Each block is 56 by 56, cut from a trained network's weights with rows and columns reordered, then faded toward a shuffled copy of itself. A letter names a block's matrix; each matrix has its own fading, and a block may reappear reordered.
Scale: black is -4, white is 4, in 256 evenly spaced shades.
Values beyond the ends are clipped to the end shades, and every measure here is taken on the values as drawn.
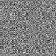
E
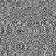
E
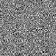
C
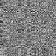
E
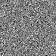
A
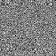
C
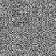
E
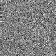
A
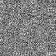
C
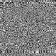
C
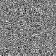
C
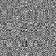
E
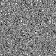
A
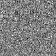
A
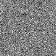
A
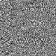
C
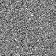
A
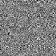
C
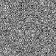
C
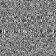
C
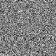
C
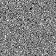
A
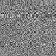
E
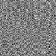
E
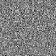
C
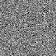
C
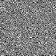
C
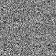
C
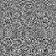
E
